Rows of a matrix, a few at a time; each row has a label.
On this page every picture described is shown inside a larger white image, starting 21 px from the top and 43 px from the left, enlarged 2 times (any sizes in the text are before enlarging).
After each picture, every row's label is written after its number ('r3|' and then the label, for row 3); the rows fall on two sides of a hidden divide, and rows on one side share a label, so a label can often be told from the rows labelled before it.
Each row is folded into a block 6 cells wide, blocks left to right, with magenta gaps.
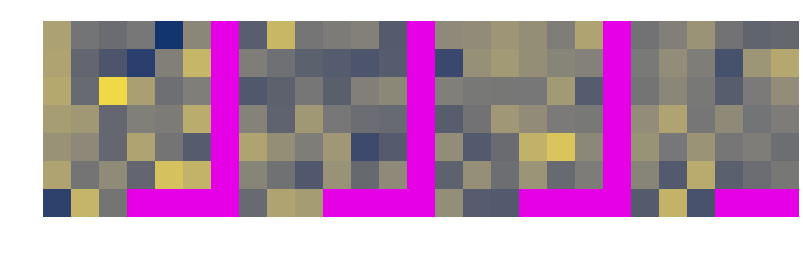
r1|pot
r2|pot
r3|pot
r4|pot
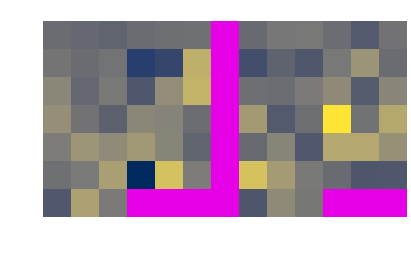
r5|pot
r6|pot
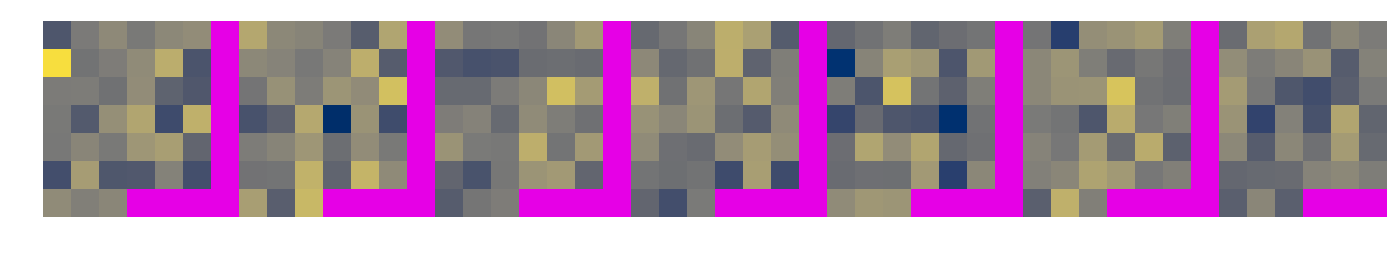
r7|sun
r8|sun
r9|pot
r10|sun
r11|pot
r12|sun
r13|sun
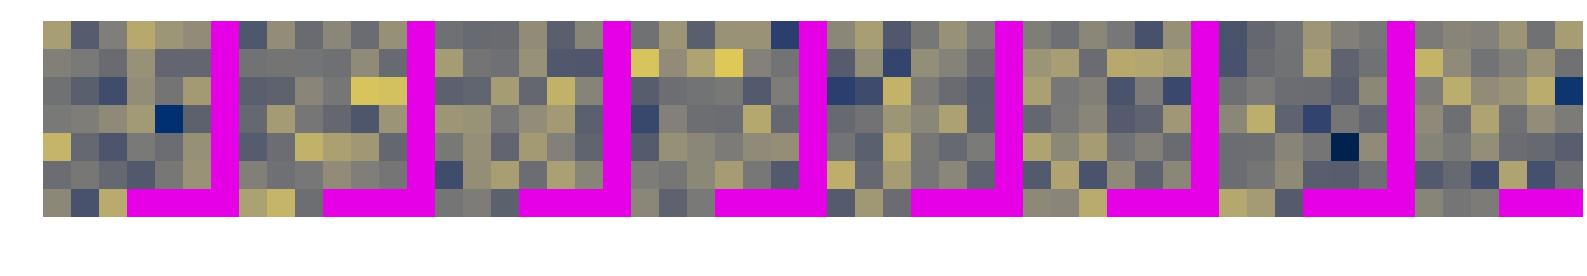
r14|sun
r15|pot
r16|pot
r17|sun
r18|pot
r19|sun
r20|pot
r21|sun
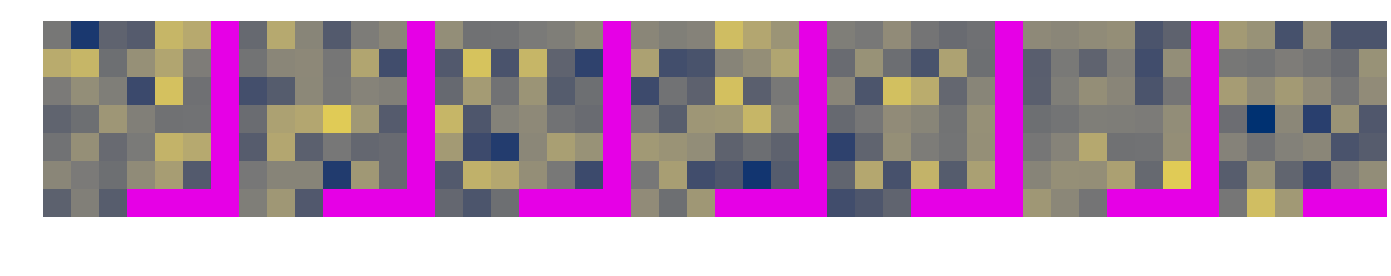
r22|sun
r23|pot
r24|sun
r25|sun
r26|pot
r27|pot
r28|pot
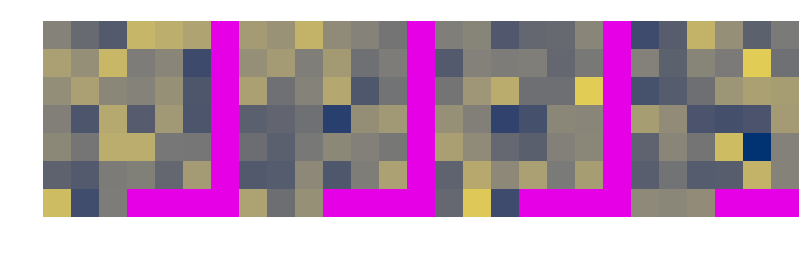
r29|sun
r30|sun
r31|pot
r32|pot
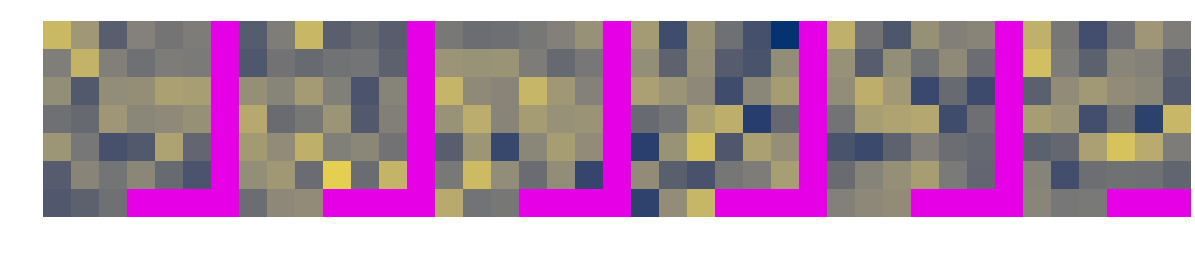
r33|sun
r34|pot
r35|sun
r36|pot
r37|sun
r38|sun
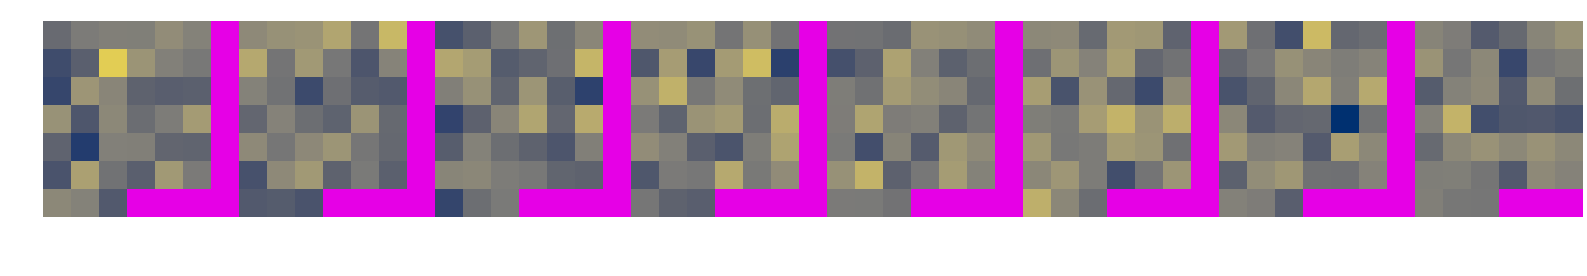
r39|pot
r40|sun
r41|sun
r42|sun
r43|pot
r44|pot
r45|pot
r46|pot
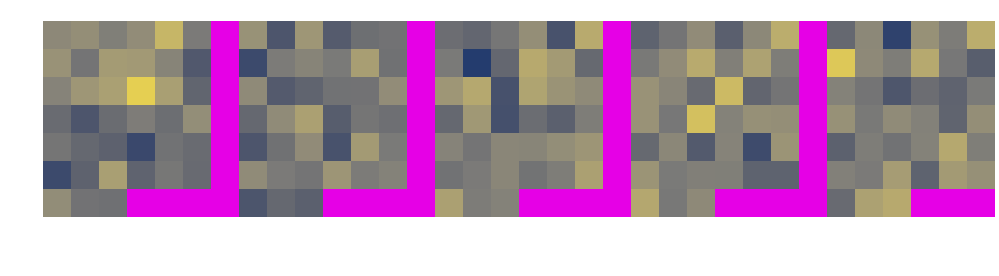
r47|sun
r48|pot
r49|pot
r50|sun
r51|sun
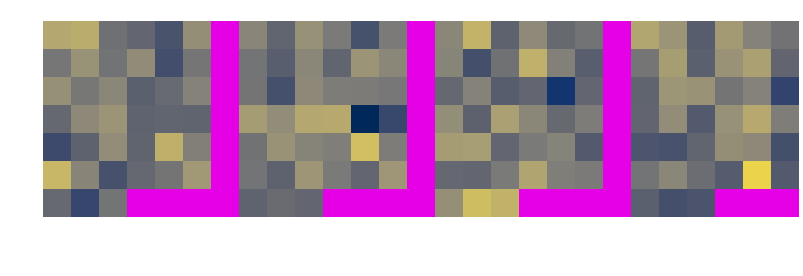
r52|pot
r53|pot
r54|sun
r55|sun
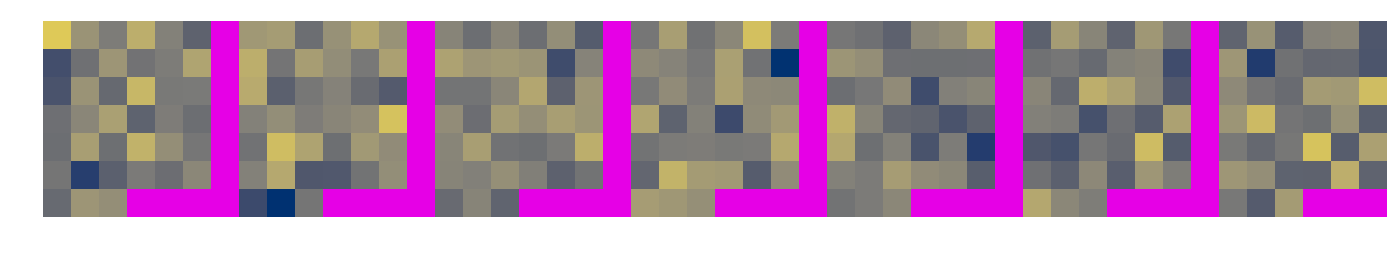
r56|pot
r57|sun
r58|sun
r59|sun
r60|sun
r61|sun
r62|pot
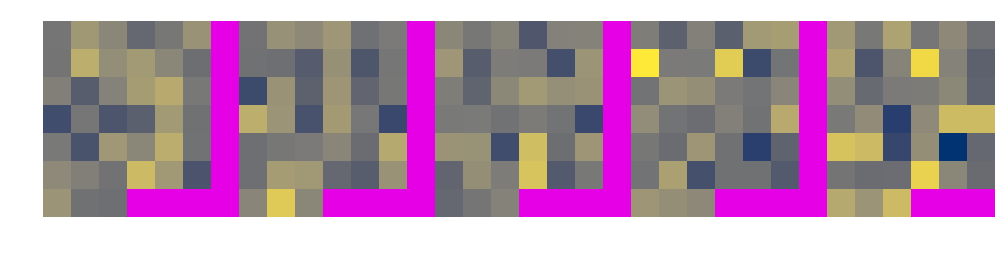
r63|sun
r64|pot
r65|pot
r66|sun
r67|sun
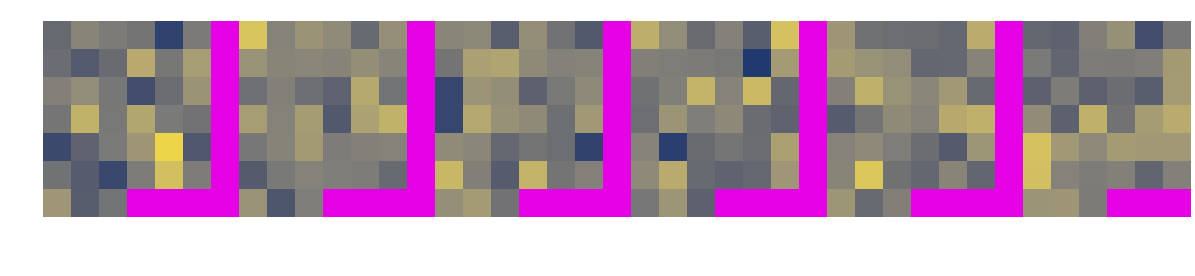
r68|pot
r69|sun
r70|pot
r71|pot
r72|sun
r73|pot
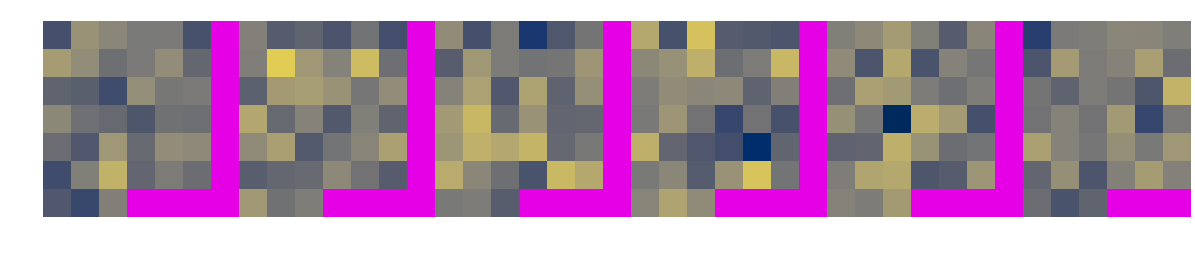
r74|sun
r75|sun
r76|pot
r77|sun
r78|pot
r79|pot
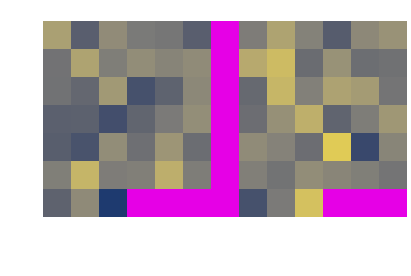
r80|pot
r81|sun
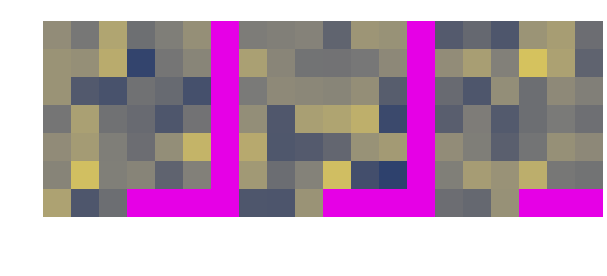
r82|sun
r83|sun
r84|sun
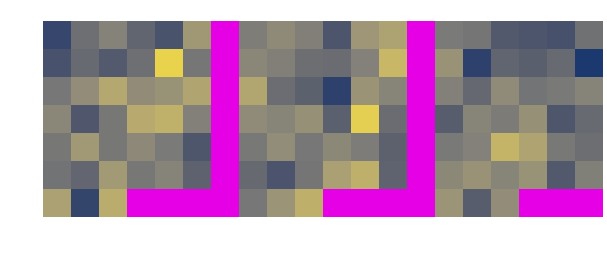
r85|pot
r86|sun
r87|pot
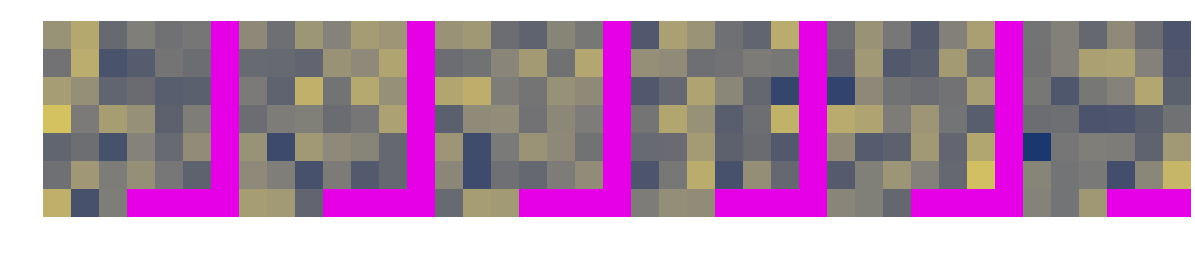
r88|sun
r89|pot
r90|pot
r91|sun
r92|pot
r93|pot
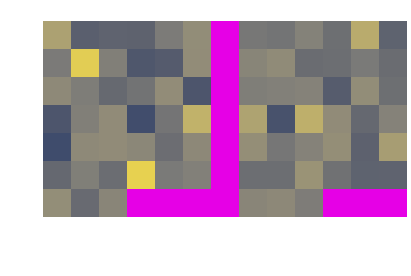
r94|sun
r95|sun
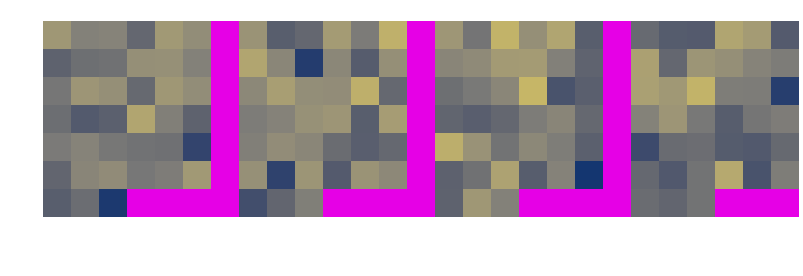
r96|pot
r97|sun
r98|sun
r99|sun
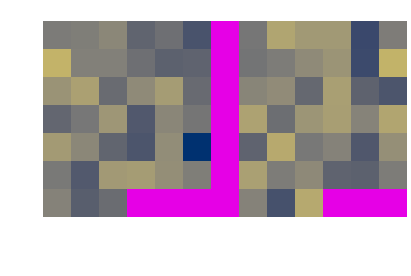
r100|sun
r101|sun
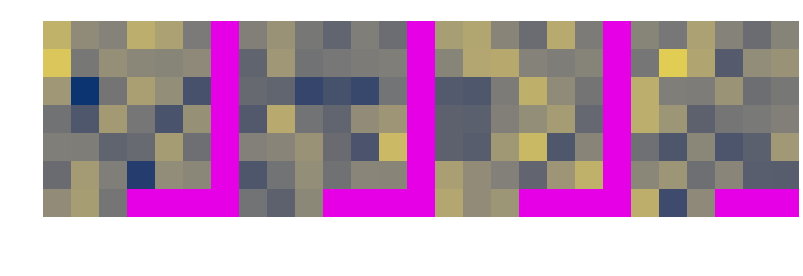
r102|sun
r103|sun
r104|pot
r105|sun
